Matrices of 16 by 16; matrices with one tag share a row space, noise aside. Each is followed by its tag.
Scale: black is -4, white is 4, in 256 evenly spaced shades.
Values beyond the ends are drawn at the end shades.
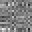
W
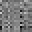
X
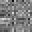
W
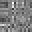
W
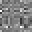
X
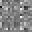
X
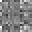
X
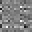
X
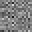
W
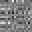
W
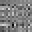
W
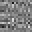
W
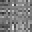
W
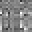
X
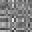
W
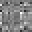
X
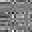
W
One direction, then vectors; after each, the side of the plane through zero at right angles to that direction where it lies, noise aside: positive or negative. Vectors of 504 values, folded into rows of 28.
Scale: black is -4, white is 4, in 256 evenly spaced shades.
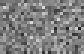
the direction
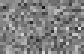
negative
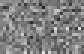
negative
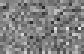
negative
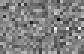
negative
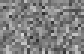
negative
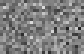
positive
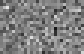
positive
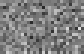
negative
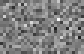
positive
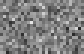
positive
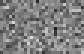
positive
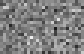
positive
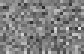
negative
